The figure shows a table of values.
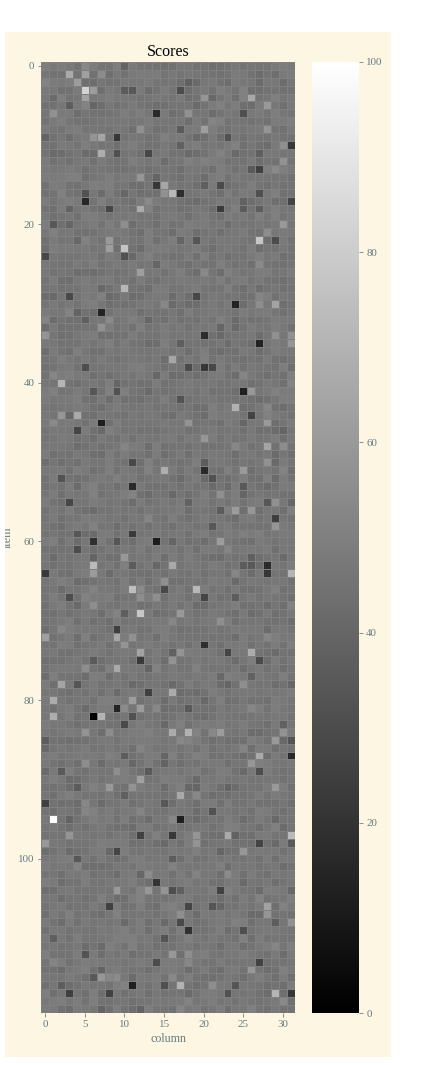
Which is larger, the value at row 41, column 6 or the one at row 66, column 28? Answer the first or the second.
the second
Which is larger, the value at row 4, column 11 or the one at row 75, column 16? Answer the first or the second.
the second
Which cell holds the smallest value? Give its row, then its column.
82, 6
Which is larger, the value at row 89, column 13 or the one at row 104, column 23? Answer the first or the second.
the second
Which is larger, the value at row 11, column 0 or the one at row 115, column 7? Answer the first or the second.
the second
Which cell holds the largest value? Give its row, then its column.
95, 1
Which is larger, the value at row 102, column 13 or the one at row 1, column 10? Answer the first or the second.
the first
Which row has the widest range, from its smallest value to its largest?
95
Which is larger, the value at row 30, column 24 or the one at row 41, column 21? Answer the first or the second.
the second
